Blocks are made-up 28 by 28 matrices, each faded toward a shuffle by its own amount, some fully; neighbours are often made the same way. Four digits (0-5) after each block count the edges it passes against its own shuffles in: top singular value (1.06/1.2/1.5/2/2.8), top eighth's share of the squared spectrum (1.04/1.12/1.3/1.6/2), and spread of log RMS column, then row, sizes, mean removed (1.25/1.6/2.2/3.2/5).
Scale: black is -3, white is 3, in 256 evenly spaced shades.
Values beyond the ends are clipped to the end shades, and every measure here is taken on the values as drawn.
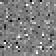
1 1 0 0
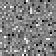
0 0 0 0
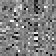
3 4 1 0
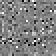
3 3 1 1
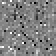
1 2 0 0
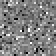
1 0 0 0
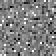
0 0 0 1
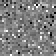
0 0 0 0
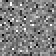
0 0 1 0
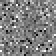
0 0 0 0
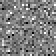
2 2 1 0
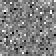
1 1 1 0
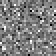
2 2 1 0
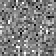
2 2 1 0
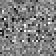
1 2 0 2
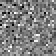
1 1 0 1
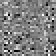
3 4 2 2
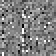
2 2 2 0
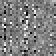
2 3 2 0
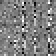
2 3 3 0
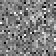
1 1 1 0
